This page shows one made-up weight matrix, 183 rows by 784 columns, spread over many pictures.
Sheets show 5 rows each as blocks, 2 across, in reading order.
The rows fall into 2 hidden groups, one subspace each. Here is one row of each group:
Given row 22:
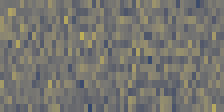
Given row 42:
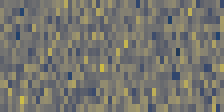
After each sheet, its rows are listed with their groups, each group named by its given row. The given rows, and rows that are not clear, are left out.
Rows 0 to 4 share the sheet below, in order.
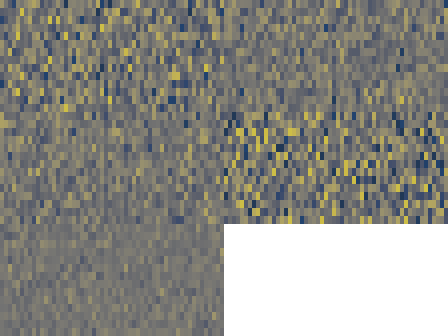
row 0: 42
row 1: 42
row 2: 22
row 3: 42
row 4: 22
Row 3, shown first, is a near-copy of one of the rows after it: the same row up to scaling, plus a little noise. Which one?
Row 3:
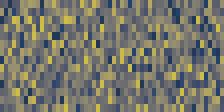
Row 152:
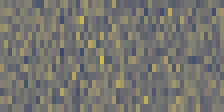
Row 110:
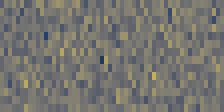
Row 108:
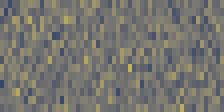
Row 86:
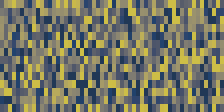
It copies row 108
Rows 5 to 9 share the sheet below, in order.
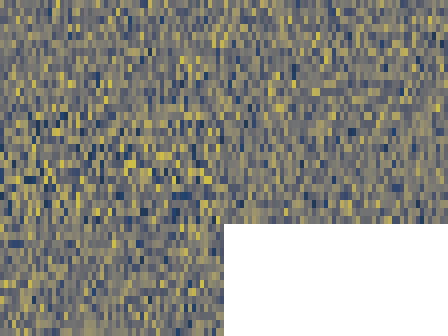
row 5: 42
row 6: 22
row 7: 42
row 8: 42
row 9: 22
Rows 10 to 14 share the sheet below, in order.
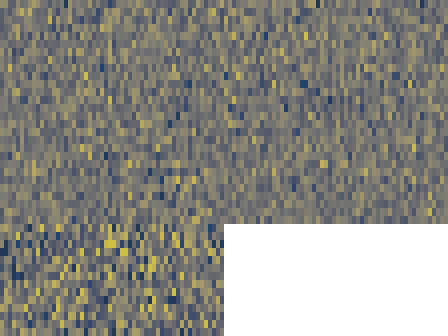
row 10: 42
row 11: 22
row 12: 22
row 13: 22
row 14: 42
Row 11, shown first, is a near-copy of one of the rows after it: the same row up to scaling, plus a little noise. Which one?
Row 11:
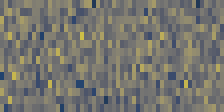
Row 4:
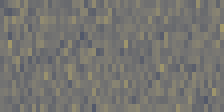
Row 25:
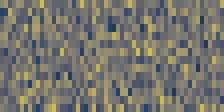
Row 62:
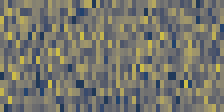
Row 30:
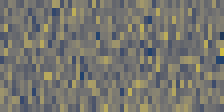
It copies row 62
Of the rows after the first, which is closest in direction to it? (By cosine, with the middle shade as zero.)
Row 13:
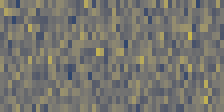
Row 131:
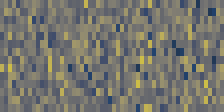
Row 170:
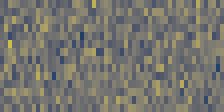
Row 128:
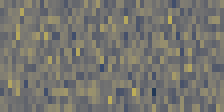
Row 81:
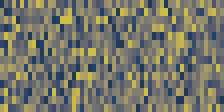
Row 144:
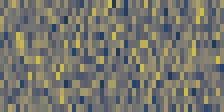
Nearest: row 131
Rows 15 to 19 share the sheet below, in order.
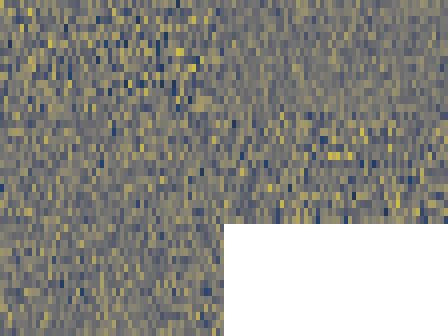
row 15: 22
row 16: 22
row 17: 22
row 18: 22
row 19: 42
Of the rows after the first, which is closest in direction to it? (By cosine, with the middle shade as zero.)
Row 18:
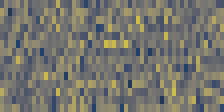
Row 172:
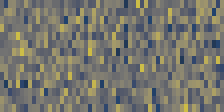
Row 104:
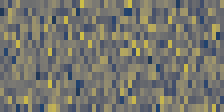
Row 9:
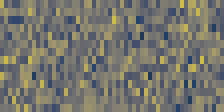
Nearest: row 172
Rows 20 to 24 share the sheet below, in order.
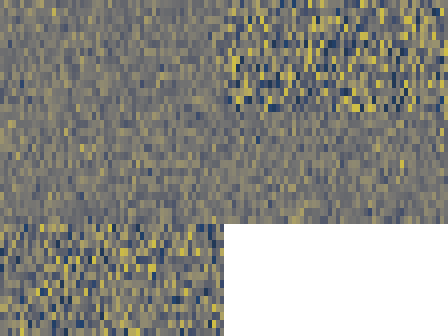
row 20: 22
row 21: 22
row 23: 42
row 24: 42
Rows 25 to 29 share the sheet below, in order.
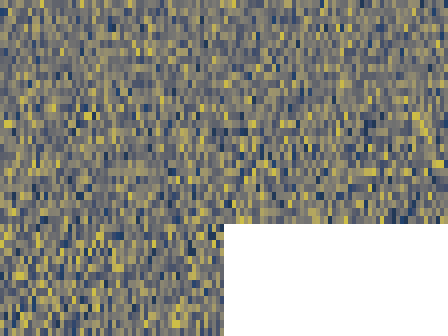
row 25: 22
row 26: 42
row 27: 22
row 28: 22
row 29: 42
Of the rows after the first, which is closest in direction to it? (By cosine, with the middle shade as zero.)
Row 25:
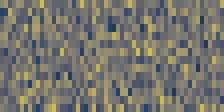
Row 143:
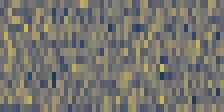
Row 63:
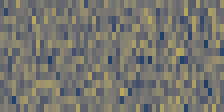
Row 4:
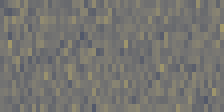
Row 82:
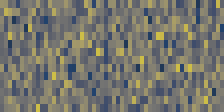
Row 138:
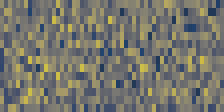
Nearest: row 63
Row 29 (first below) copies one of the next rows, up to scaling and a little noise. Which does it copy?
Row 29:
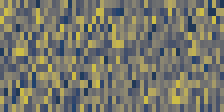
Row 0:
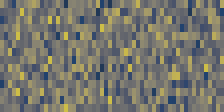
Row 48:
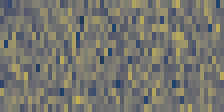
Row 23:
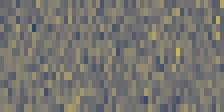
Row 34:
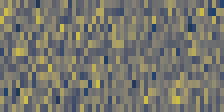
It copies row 34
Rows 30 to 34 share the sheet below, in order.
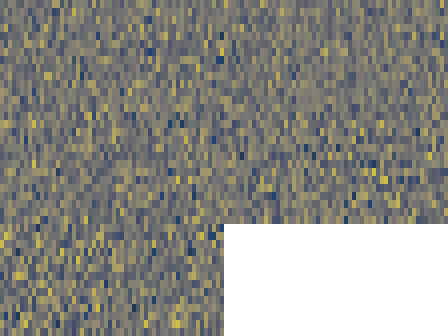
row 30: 22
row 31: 22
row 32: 22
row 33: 22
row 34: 42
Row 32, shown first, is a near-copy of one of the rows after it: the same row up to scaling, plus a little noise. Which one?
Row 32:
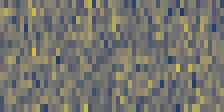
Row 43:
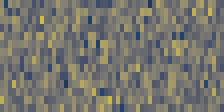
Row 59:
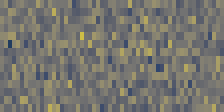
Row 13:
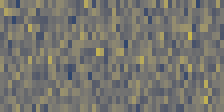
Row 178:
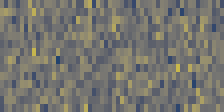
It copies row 178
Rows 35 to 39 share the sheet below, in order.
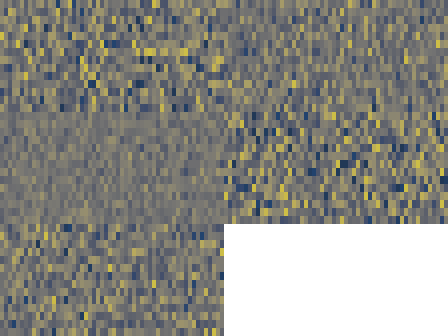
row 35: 22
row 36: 42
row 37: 22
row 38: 42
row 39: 22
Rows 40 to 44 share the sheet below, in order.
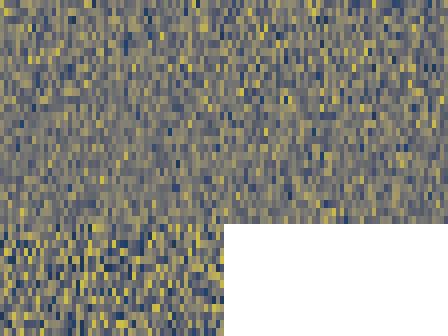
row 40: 22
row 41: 42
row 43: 22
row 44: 22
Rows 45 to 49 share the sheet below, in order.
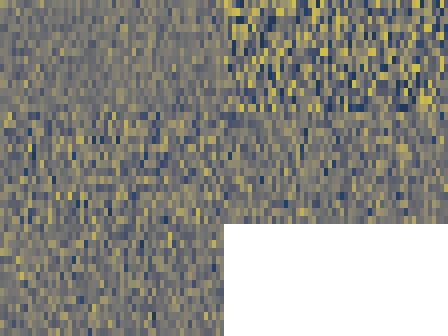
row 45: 42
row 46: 22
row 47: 42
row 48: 42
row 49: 42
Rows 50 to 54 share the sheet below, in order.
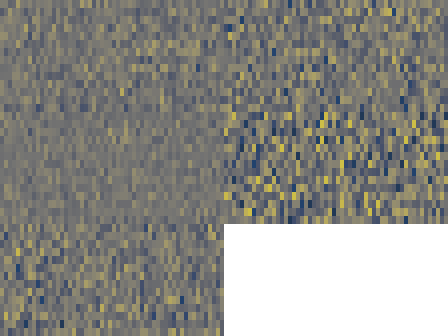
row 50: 22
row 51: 42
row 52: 42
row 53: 42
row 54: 42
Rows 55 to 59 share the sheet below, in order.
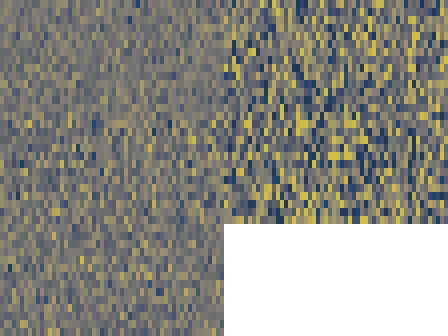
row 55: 42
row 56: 22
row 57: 42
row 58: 22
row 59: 22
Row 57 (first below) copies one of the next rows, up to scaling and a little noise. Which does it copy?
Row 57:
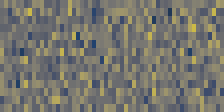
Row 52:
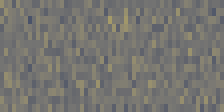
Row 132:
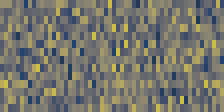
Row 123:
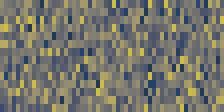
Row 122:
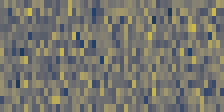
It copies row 122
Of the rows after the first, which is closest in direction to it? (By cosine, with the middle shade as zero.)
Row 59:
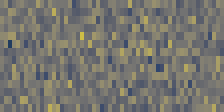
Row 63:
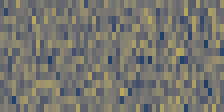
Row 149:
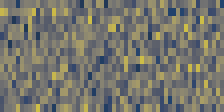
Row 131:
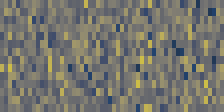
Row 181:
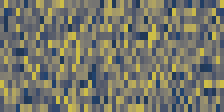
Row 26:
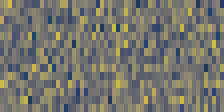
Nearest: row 63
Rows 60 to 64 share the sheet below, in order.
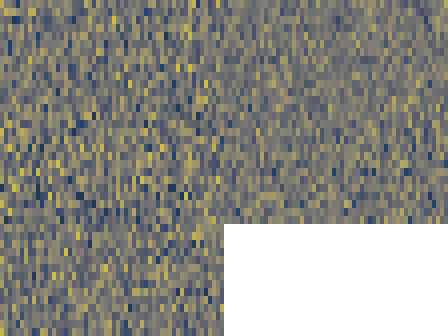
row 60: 22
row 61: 22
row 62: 22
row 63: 22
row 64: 22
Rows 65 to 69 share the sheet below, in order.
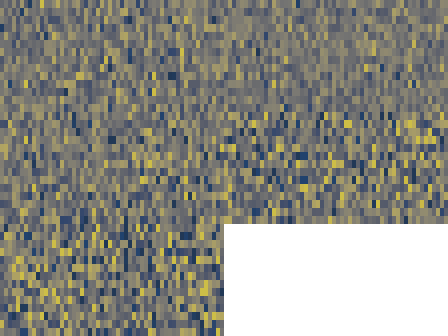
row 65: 42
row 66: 22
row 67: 22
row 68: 42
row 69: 42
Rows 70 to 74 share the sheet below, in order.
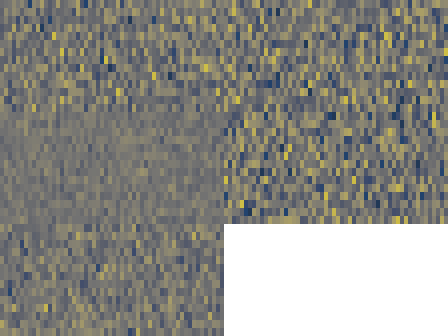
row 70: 42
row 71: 22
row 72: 42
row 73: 42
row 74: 22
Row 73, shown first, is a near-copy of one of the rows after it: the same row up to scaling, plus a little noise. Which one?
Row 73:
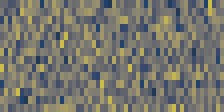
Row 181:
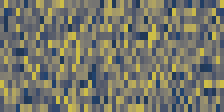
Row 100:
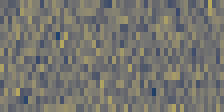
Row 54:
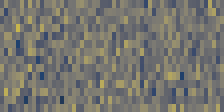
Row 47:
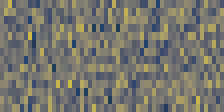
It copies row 100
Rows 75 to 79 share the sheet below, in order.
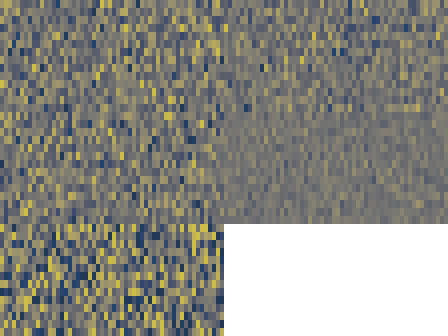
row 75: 42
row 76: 42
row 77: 42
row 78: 42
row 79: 22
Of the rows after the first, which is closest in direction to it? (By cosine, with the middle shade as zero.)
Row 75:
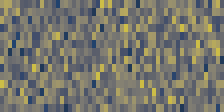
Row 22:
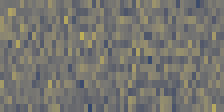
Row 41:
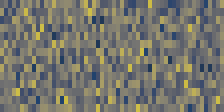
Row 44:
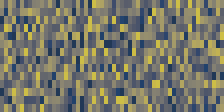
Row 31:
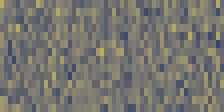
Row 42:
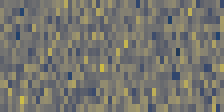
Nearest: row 42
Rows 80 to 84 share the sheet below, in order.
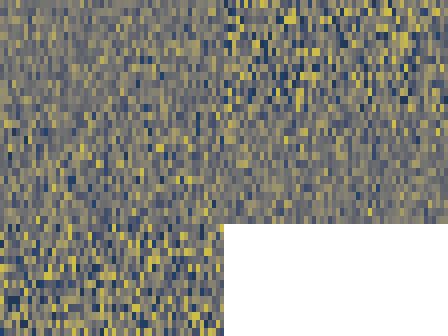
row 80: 22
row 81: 42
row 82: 22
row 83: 42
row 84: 42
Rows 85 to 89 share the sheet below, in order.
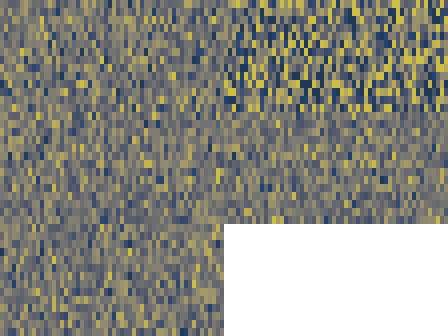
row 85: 42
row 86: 42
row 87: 22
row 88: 22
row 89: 42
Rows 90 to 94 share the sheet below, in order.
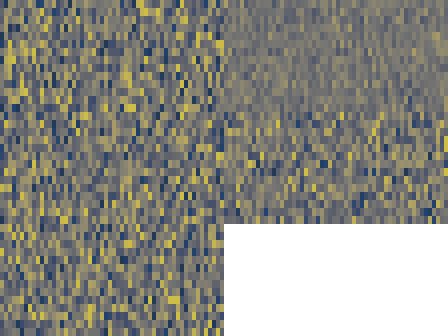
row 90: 22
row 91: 42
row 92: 22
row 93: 22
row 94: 42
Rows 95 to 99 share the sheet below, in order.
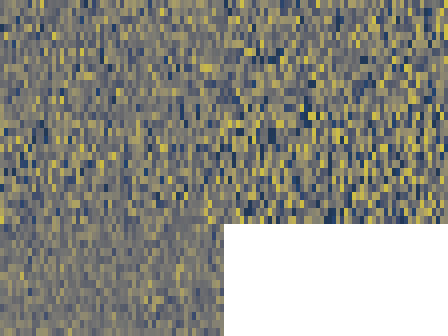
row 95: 42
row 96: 22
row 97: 22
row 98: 22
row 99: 42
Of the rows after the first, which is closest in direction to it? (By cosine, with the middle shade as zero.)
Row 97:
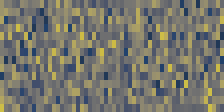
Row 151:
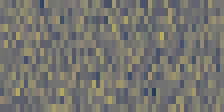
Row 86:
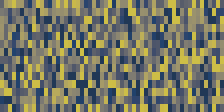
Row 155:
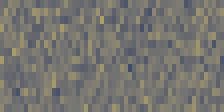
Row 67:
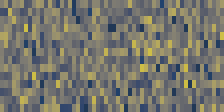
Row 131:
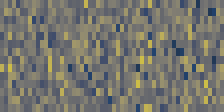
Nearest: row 131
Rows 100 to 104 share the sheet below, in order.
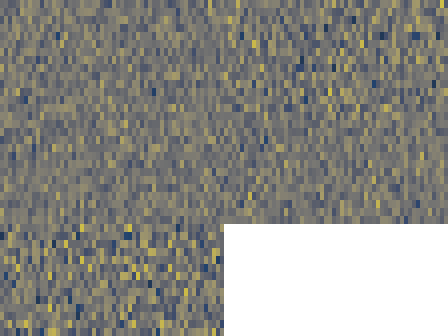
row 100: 42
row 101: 42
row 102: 42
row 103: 42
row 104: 22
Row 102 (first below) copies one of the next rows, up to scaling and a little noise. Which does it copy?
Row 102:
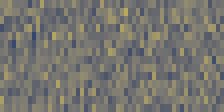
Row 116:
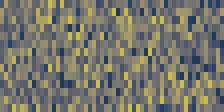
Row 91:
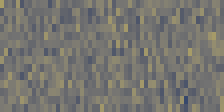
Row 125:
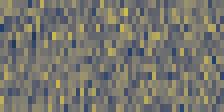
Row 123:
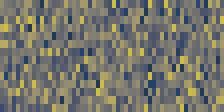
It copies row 125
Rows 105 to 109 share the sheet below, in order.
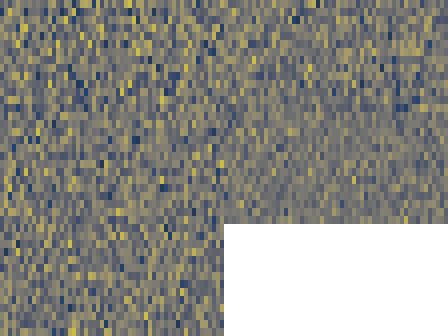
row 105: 22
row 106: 22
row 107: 22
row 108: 42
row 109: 42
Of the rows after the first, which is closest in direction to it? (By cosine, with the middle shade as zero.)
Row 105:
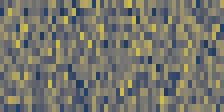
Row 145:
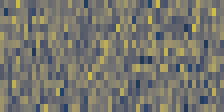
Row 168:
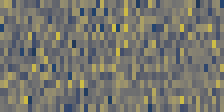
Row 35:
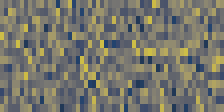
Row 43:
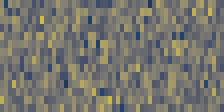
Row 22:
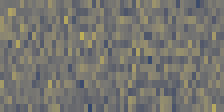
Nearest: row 22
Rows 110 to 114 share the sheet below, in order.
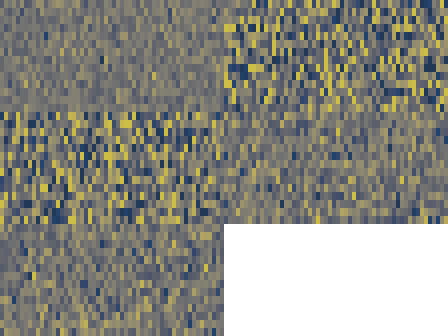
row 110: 42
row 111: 42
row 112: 22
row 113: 22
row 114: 22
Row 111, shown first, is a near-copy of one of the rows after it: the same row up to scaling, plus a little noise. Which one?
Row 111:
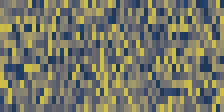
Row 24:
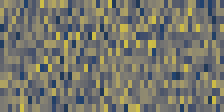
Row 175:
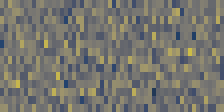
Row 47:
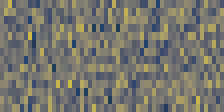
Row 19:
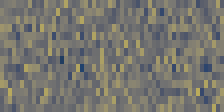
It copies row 19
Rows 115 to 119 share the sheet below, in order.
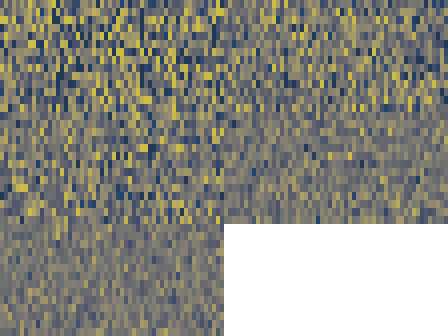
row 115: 42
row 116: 42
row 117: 42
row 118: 22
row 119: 42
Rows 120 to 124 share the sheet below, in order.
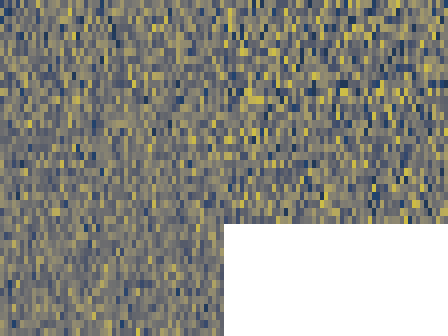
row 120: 42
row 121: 42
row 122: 42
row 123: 42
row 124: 22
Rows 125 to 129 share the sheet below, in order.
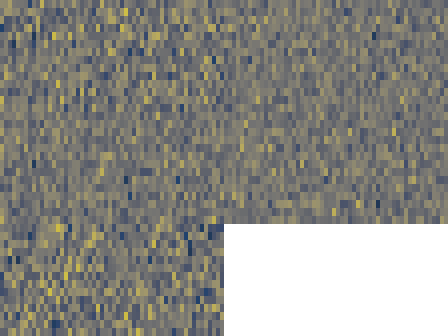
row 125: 42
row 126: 42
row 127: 22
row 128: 42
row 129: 42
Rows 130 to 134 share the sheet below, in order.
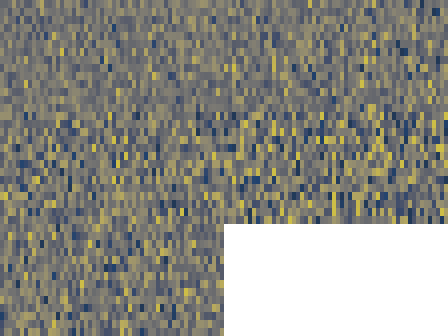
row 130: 42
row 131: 22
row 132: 42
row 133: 42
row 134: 22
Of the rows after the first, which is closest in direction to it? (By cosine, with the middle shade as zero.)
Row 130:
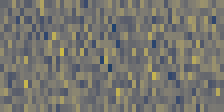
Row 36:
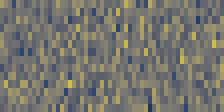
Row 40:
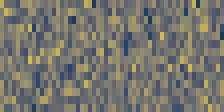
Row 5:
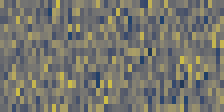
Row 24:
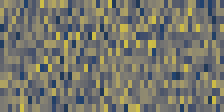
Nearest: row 36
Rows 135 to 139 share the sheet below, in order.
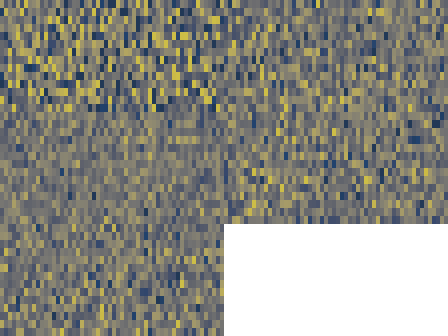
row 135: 42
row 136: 22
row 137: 42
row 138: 42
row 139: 42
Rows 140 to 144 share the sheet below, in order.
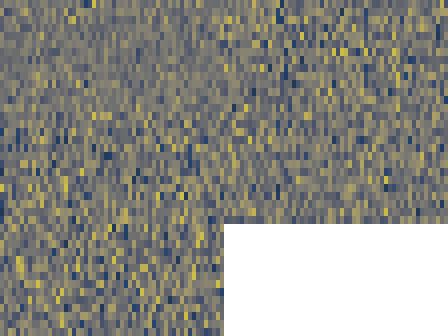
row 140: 22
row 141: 42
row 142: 22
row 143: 22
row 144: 42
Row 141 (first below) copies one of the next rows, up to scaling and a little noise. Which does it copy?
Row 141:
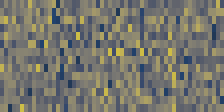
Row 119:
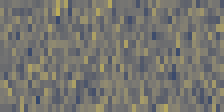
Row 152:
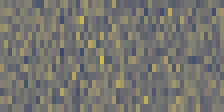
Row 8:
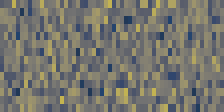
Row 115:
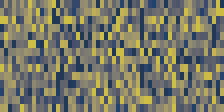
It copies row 115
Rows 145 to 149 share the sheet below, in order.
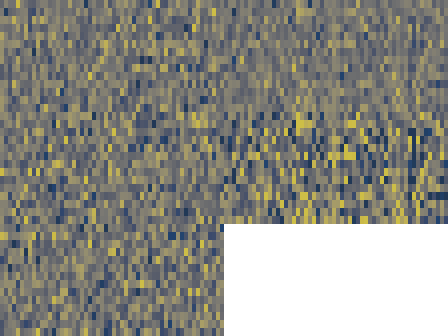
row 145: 22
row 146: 22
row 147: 22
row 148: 22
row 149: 22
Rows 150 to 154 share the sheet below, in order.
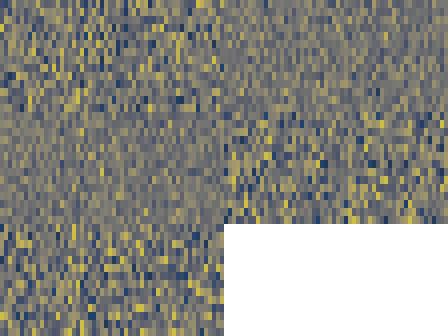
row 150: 42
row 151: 42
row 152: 42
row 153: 22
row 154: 22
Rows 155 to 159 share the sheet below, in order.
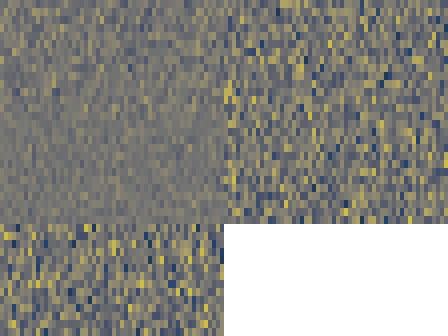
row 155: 42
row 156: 22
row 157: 42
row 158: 22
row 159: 22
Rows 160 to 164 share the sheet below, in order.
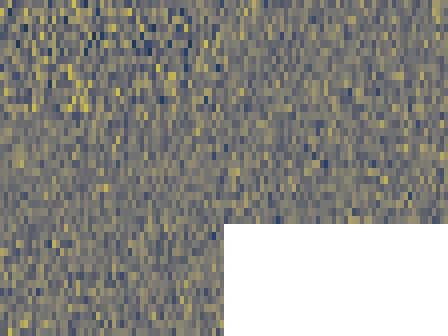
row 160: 22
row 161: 42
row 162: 42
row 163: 22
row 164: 42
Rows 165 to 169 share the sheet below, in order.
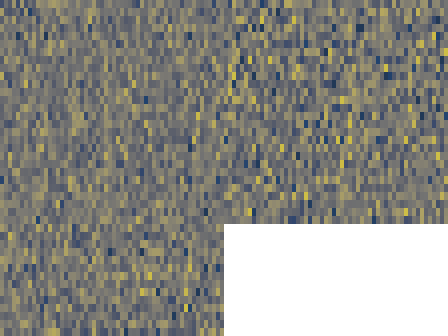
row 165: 42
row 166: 22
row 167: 22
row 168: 42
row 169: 22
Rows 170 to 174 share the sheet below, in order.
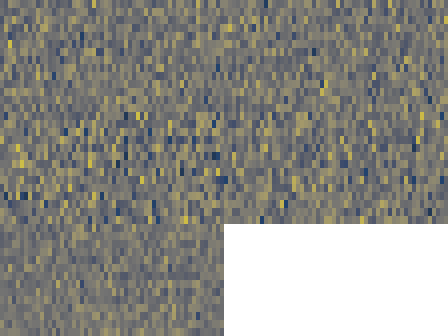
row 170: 22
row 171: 42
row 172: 42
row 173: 22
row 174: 22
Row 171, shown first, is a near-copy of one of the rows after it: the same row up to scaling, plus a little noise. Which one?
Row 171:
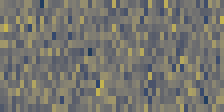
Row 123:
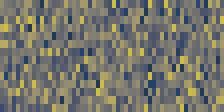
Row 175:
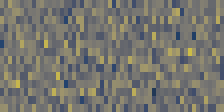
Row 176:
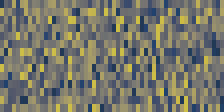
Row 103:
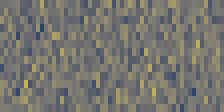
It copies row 123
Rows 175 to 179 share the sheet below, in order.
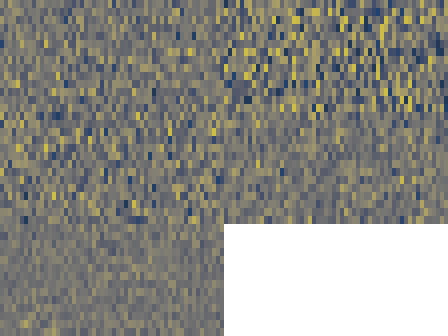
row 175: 42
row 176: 42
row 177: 42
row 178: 22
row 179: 22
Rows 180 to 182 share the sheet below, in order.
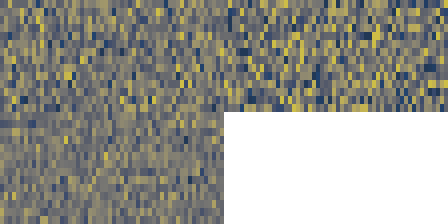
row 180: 22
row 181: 42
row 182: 22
